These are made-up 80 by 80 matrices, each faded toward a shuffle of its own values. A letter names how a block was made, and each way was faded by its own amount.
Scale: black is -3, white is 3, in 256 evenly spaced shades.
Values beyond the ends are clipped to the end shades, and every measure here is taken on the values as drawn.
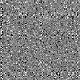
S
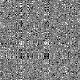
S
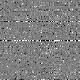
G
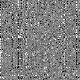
S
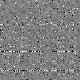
G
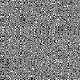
S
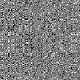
S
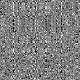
S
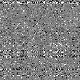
G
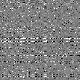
G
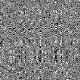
S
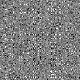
S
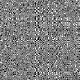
S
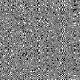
S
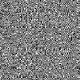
S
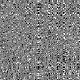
S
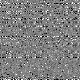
G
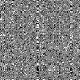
S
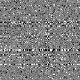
G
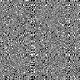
S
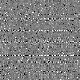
G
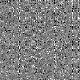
S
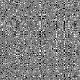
S
